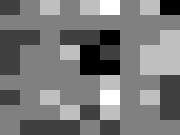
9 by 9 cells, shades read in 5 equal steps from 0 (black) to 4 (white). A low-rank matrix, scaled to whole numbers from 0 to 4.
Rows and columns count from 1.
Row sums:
20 18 13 17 15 18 20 18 14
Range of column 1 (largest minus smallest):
1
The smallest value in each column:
1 1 1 1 0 0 2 2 0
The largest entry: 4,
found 2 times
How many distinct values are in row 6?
3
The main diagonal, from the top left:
1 2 2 3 0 3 2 2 2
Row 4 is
1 2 2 3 0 1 2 3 3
